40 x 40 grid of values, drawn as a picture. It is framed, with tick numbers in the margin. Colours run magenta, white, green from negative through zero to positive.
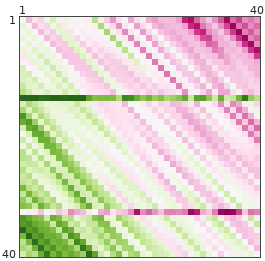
Mirror symmetry: none. Odd lines: rows 14 and 33. Slope: up to the bottom left. Ninth with the highest average: bottom left. Average level on the scale: 50%. Ninth with the lowest average: top right.
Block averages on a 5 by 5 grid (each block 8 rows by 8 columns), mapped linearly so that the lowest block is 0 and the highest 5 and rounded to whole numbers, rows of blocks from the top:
2 2 2 1 0 / 4 3 2 2 2 / 4 3 2 2 1 / 4 4 3 2 2 / 5 4 3 2 2
